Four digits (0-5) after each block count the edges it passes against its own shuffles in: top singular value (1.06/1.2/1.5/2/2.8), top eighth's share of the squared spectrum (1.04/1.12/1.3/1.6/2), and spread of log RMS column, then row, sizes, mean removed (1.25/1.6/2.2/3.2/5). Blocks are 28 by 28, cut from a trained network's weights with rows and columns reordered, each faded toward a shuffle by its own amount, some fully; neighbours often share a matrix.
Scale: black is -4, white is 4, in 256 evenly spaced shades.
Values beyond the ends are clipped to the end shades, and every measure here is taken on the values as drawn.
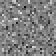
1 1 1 0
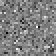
0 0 0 0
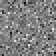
0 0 0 0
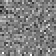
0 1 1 0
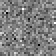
0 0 0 1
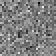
0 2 1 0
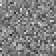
0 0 0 0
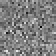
1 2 0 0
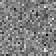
0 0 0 0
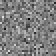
1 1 0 0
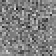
2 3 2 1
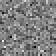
1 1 0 1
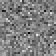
1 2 0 1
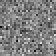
2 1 0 0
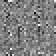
2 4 2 1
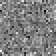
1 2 0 0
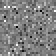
1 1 0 0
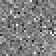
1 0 0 0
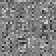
2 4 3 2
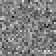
2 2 0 0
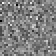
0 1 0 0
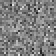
1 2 0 1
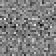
2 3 0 1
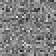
2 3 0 2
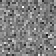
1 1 0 0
